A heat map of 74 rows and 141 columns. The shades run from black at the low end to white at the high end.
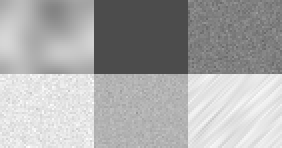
It is made of 2 by 3 panels. Panel 1,1: high, smooth. Panel 1,2: low, flat. Panel 1,3: middling, fine-grained, faint in contrast. Panel 2,1: very high, fine-grained, faint in contrast. Panel 2,2: high, fine-grained, faint in contrast. Panel 2,3: very high, slanting up to the right, faint in contrast.
